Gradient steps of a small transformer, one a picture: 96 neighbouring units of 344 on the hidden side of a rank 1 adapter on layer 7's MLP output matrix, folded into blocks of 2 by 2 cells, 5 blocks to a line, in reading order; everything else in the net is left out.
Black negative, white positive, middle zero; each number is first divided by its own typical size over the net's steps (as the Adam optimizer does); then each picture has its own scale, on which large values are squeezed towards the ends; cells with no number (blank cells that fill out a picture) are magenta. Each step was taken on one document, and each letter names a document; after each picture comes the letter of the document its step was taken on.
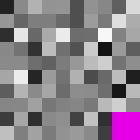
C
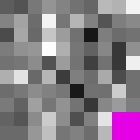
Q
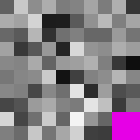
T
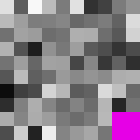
C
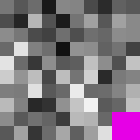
T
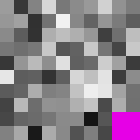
T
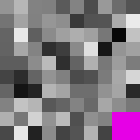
C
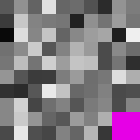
C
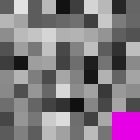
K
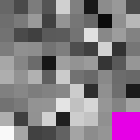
T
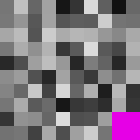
K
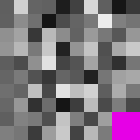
K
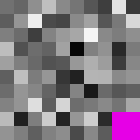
T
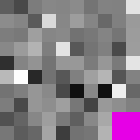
Q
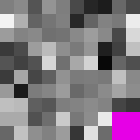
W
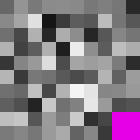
T
